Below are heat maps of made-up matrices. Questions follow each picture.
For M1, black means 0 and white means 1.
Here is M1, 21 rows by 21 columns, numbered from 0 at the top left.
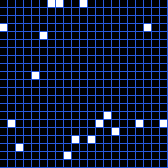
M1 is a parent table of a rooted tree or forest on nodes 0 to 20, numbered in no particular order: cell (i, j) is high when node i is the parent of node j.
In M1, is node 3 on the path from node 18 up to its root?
yes
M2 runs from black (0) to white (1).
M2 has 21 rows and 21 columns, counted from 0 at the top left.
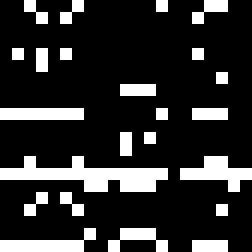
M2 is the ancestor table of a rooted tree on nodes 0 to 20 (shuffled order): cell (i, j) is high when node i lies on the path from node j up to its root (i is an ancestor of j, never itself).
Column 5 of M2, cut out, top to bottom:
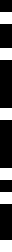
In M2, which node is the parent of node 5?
16
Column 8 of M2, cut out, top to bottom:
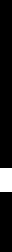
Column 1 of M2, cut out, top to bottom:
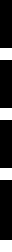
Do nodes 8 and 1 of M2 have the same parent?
no
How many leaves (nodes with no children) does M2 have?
5
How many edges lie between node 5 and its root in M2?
6
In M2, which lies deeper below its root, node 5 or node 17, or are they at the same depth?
node 5
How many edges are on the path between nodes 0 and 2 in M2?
3
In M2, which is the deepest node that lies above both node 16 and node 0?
9
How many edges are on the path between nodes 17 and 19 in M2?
7
